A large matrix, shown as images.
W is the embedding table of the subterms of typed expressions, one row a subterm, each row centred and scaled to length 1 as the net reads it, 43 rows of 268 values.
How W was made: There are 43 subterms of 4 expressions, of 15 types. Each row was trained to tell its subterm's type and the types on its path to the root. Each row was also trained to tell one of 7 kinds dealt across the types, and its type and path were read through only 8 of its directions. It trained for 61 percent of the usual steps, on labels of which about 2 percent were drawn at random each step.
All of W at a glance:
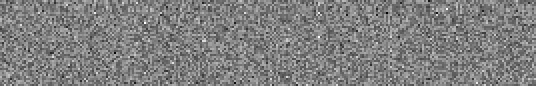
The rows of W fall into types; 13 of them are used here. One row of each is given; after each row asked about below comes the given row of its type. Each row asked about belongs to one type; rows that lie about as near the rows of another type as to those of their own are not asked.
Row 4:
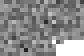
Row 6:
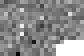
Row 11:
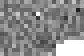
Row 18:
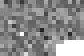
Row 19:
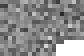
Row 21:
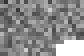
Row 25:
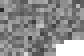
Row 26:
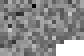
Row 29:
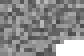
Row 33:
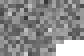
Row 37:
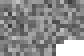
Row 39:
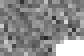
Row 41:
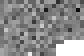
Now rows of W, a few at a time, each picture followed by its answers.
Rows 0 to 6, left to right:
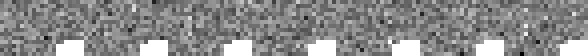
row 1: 25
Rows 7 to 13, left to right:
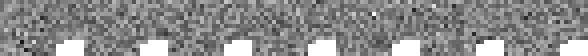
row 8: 33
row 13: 41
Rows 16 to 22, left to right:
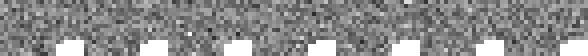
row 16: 18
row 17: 19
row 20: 18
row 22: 11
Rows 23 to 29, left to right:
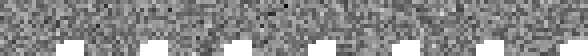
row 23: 25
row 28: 33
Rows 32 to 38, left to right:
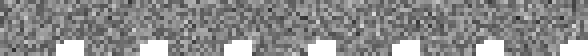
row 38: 18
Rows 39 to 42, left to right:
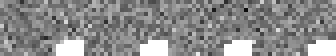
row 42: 21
